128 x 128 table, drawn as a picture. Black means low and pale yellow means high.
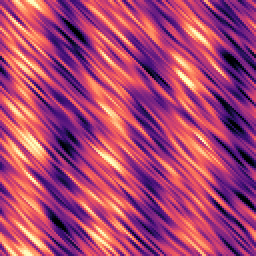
There is no seam. The grain runs diagonally down to the right. Overall the values sit about 50% of the way up the scale. Stripes running up and down repeat 3 times from left to right. The histogram is bell-shaped.
